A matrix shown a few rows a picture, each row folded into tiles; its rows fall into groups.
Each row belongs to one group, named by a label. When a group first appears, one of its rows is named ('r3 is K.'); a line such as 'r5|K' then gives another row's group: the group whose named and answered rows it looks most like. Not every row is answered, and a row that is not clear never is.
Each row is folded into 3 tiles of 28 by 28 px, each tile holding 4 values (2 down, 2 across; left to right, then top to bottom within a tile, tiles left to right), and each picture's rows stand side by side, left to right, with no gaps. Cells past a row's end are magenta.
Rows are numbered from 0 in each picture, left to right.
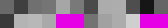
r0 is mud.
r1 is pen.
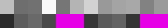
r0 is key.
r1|key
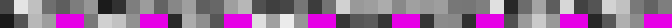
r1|mud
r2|key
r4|key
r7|pen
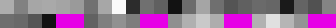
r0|key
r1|pen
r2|pen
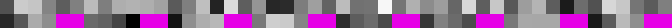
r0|pen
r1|key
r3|mud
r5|key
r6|pen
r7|pen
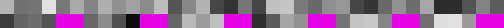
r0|key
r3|pen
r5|mud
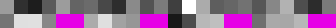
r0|mud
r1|mud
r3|pen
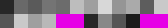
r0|mud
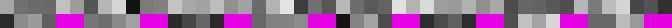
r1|pen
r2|key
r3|pen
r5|key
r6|mud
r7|pen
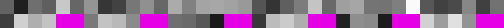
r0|mud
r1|mud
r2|key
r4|key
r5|mud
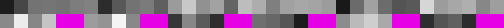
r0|mud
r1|mud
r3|key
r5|key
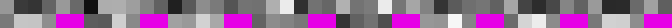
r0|mud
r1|pen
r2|mud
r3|pen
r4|key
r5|mud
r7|mud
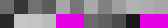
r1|key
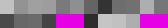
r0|key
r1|mud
